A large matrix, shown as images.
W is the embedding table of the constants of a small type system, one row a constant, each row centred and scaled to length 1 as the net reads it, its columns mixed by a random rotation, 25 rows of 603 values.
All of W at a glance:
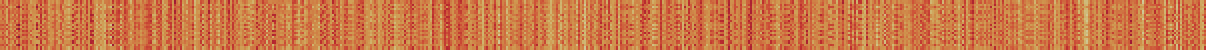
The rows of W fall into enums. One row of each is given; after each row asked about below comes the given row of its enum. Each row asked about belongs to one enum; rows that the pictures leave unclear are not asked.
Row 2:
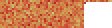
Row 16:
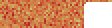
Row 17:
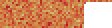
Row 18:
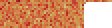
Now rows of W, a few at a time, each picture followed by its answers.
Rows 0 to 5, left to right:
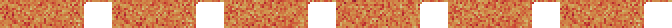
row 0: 16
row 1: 16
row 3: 18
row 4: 2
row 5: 16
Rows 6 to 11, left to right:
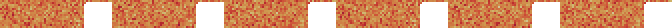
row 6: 16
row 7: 17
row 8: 2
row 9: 16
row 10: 17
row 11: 2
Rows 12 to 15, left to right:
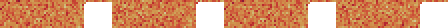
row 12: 18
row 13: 2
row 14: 18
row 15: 17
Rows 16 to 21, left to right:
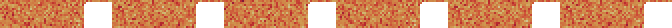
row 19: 16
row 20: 17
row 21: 17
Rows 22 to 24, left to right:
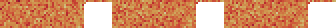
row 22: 18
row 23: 2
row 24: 2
